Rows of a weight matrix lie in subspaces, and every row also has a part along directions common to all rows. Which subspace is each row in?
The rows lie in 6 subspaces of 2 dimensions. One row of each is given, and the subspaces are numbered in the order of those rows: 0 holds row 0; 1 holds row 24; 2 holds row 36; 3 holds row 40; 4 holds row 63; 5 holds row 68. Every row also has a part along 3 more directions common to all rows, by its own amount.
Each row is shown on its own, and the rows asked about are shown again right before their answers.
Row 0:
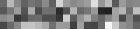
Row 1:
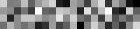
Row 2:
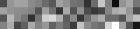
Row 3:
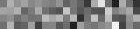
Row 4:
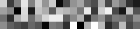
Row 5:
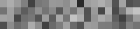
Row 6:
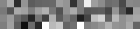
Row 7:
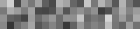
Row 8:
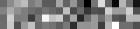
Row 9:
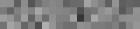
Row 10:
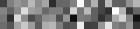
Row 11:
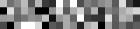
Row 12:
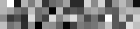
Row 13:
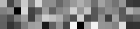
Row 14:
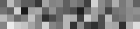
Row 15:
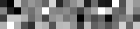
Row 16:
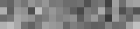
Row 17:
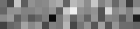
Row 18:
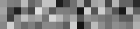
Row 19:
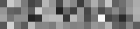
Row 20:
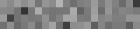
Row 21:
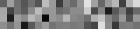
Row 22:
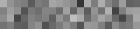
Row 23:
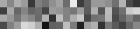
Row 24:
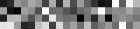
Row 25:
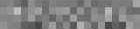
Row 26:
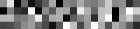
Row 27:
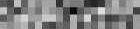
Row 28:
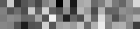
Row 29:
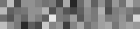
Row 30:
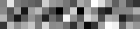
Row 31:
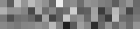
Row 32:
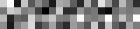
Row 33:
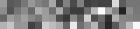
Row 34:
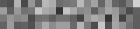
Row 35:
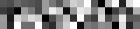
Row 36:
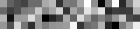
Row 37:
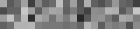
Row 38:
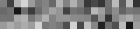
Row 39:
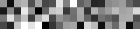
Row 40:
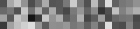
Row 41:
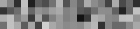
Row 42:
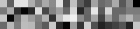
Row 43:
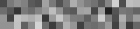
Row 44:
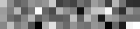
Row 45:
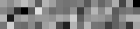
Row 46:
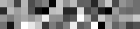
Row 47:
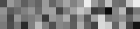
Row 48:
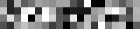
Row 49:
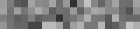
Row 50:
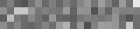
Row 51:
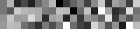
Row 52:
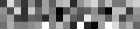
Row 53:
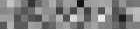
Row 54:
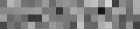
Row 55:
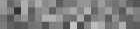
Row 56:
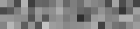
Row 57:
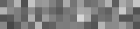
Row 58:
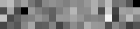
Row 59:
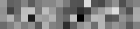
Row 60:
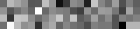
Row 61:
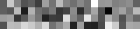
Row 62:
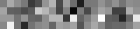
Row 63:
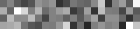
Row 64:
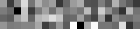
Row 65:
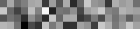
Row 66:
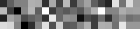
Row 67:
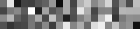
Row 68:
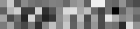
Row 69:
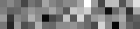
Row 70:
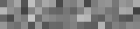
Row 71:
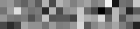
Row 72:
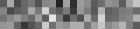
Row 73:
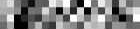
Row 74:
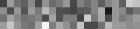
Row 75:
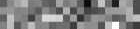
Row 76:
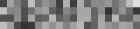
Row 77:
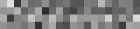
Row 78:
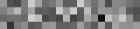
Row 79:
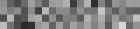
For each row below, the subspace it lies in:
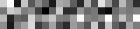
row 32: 1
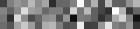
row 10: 3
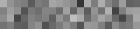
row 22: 3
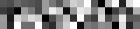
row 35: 2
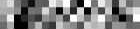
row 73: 3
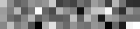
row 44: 2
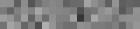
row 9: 5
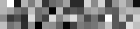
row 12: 1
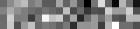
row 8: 2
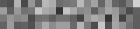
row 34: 1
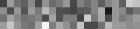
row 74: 0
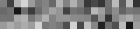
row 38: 4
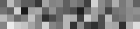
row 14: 0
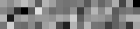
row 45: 4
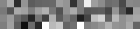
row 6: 5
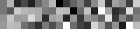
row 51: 4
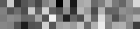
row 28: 4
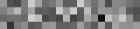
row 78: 3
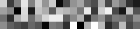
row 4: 0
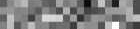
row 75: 2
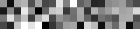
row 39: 5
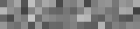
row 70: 5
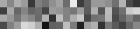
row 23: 3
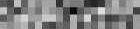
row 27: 5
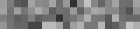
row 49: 2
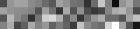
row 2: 2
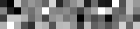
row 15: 1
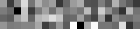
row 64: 0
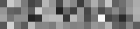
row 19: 3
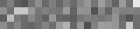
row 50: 4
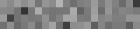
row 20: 4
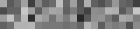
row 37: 5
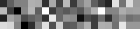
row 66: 1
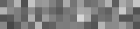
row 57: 5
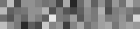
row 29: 1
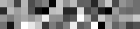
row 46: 1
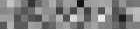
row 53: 3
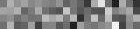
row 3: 2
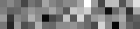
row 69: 2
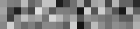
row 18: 0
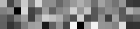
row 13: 0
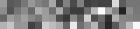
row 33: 2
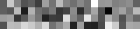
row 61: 0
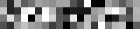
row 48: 5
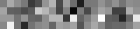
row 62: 3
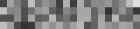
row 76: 5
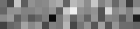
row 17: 1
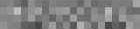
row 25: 0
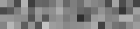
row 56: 5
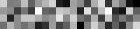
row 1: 0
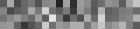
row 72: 4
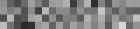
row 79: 3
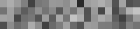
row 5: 3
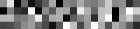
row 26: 4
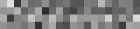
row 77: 1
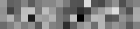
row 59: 5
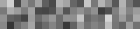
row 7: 1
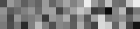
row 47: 2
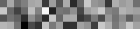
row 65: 1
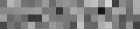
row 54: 3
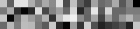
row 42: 4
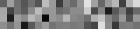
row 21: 2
